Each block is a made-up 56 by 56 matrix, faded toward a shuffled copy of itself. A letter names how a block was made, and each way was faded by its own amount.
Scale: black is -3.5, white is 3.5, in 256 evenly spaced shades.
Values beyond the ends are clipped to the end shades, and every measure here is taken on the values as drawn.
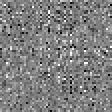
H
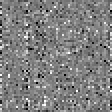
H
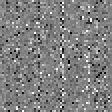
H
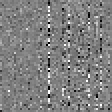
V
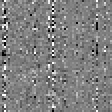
V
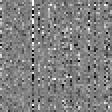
V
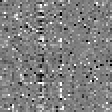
H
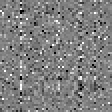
H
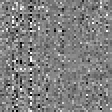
V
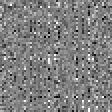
V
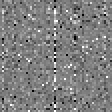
H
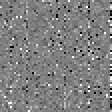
H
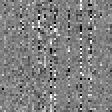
V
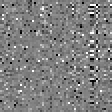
H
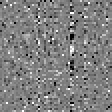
H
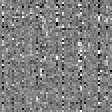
V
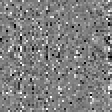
H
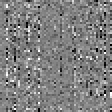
V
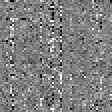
V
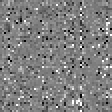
H
